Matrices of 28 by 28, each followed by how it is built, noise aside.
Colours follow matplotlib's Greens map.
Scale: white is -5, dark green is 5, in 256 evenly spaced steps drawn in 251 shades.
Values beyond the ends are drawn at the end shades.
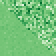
upper triangular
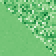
upper triangular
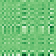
low rank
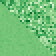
upper triangular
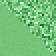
upper triangular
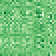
low rank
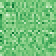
low rank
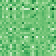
low rank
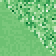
upper triangular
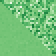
upper triangular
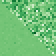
upper triangular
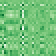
low rank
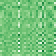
low rank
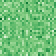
low rank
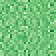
low rank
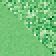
upper triangular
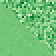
upper triangular
